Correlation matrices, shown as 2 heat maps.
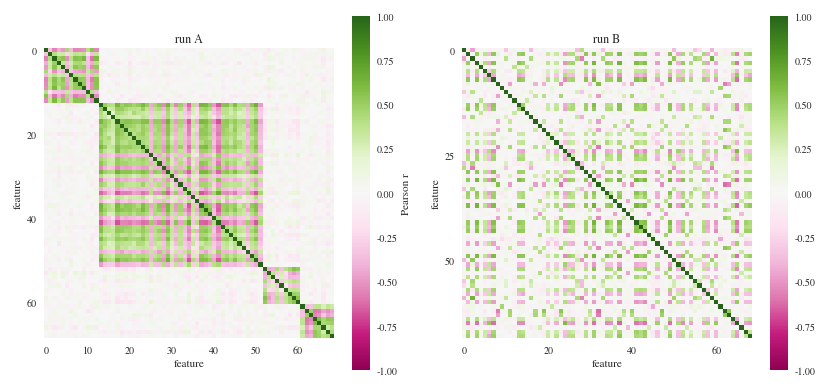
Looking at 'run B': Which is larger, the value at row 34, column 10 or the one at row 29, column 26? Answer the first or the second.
the second
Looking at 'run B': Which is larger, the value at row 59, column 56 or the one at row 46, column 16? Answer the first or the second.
the first
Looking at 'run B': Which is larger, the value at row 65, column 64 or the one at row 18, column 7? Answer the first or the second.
the second
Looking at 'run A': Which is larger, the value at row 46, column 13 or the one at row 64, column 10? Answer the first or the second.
the first
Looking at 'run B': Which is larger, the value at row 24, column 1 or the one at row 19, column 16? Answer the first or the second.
the second
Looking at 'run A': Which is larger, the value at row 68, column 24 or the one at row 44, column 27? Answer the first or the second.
the second
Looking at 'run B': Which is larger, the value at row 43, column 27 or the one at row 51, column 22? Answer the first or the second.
the first
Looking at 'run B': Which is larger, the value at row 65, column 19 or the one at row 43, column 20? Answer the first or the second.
the second
